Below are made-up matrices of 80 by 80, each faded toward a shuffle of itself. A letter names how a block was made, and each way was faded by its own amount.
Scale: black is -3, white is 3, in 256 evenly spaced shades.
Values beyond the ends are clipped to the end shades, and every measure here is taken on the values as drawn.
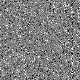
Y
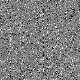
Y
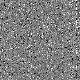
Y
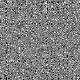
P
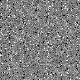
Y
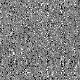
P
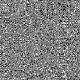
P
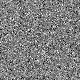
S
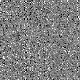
P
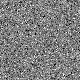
S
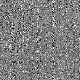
P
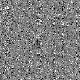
P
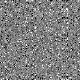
P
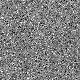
S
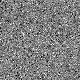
S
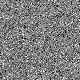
S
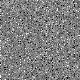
Y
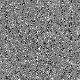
Y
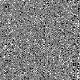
P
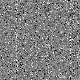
Y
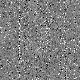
Y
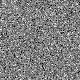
S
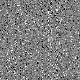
Y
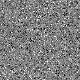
Y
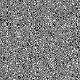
P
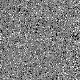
Y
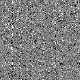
P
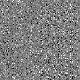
P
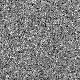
S
